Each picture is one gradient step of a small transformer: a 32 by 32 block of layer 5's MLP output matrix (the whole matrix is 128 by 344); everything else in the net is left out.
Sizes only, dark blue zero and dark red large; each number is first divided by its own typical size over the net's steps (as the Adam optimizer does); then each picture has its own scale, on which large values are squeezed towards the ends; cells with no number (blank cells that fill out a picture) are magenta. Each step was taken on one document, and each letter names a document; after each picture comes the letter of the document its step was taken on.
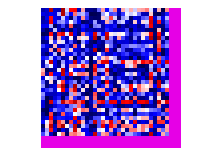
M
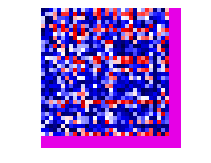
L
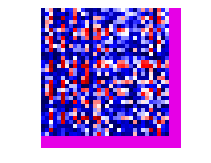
M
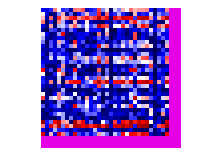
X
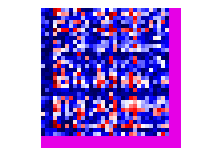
L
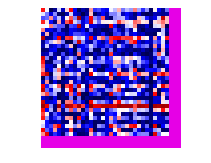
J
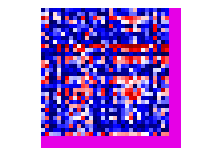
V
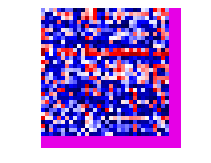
J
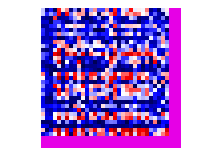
V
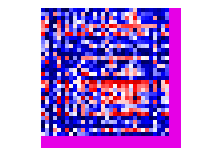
V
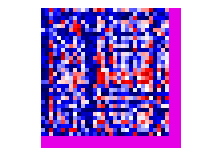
M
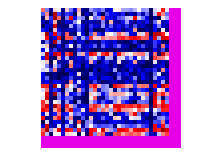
J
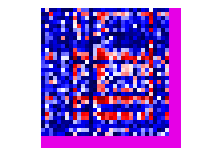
M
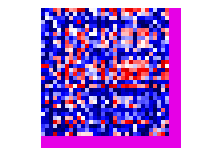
V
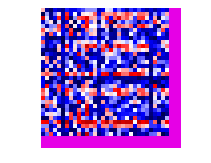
V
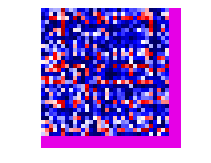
X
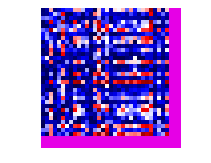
X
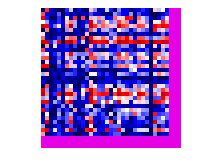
J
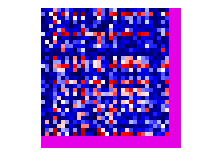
L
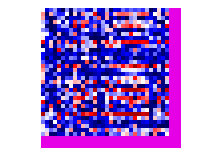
L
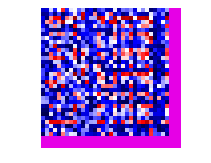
X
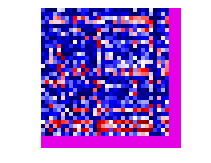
X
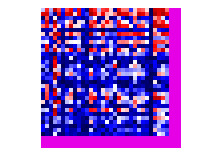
J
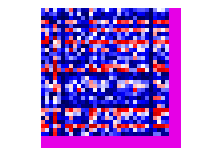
J
